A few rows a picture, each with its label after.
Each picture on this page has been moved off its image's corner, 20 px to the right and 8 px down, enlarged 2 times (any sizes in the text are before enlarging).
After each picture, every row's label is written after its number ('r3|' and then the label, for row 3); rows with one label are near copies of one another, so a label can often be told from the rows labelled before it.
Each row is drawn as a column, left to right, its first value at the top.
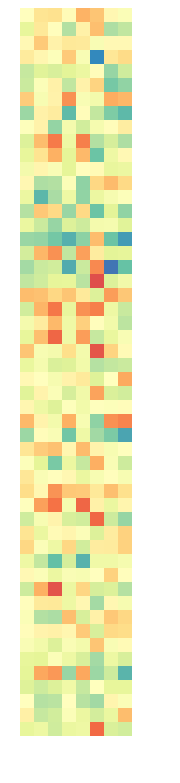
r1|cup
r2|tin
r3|tin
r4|cup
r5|tin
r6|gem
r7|cup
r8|cup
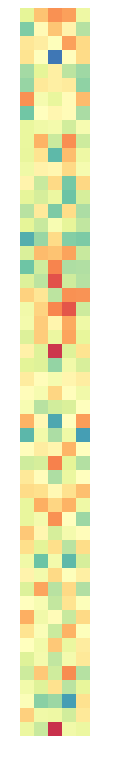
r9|cup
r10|tin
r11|gem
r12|tin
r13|cup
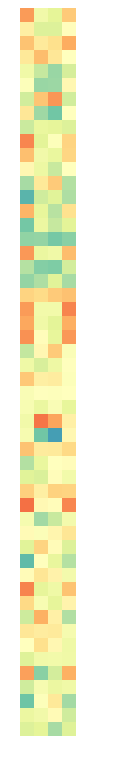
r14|tin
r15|cup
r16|cup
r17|tin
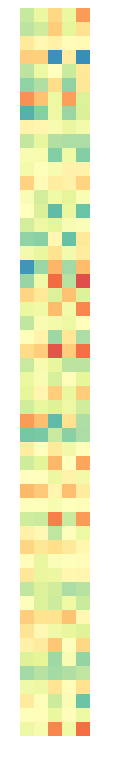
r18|cup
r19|cup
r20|gem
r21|cup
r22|gem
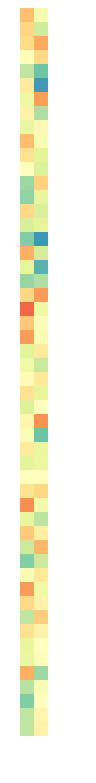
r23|tin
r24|cup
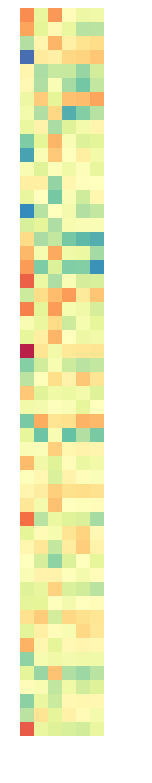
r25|gem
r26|cup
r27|tin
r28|cup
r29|cup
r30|cup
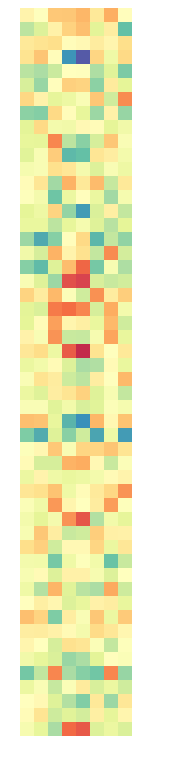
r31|cup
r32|cup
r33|tin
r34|gem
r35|gem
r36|cup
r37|tin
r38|cup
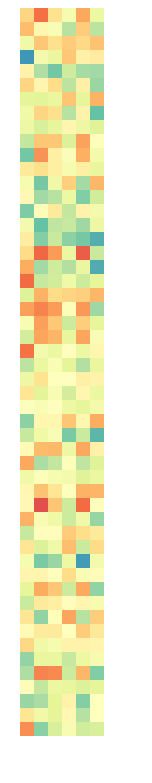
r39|gem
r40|tin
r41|tin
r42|cup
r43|tin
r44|cup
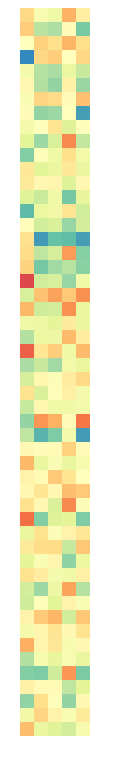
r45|gem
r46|cup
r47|cup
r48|tin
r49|cup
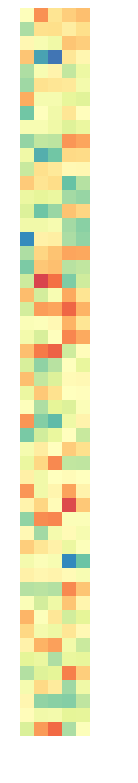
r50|cup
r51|gem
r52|gem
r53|tin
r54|tin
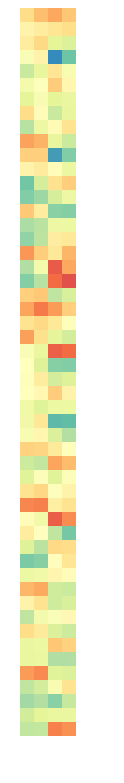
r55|tin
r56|tin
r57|gem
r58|gem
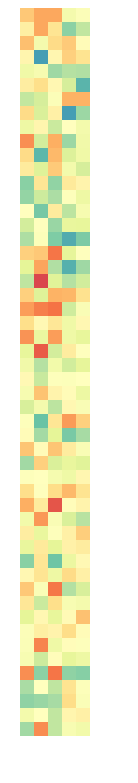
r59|tin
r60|gem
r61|tin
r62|cup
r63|cup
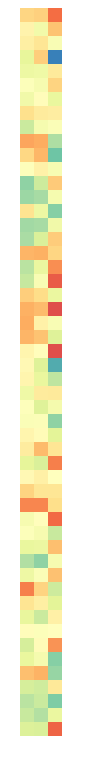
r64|tin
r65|tin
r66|gem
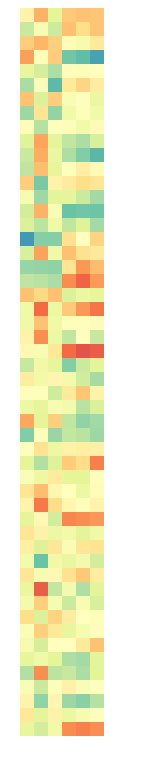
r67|cup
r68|tin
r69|cup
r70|gem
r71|gem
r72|gem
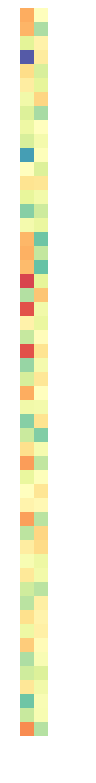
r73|gem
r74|cup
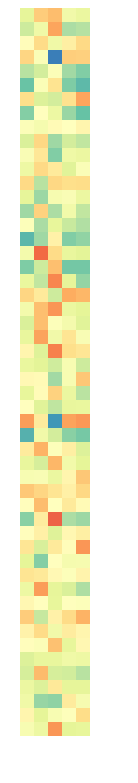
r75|cup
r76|tin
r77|gem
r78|cup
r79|cup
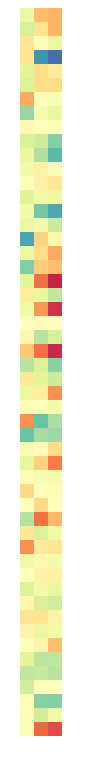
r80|cup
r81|gem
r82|gem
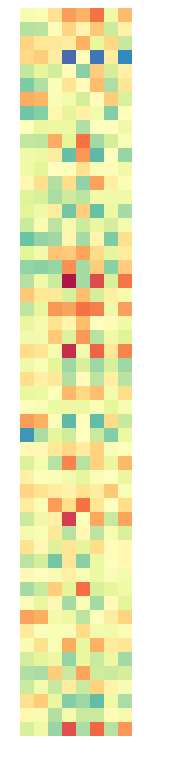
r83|cup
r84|cup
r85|tin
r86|gem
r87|tin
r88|gem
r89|cup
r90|gem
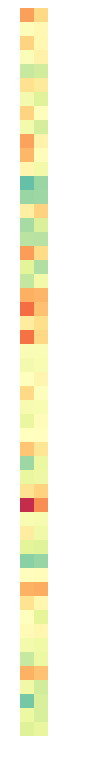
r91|tin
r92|tin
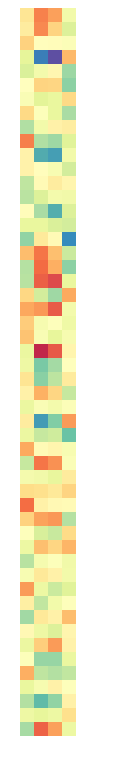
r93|tin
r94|gem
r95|gem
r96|cup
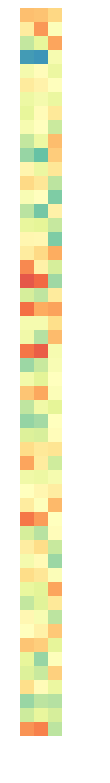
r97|gem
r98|gem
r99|tin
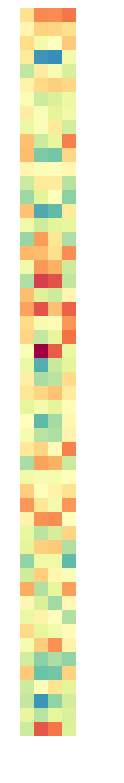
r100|tin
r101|gem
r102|gem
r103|tin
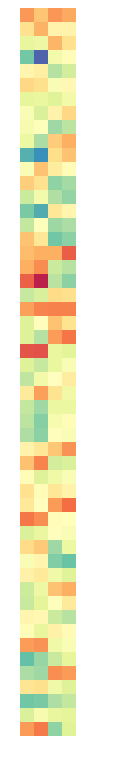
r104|gem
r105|gem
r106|tin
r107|tin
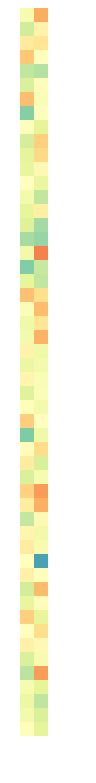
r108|cup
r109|tin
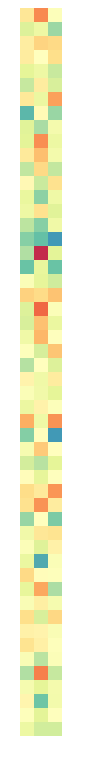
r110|cup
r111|tin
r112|cup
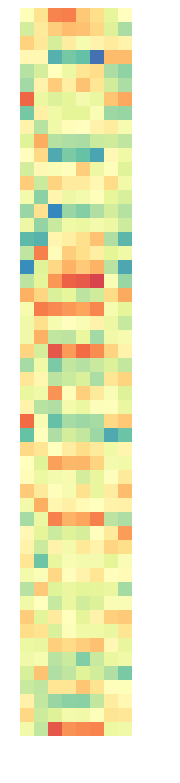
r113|cup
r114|tin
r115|gem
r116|gem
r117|gem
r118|gem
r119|cup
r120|cup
